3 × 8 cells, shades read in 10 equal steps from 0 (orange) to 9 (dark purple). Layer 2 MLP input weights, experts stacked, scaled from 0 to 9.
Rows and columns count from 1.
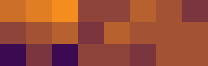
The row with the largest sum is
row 3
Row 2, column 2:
4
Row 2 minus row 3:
-4 -2 -6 1 -2 -2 0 0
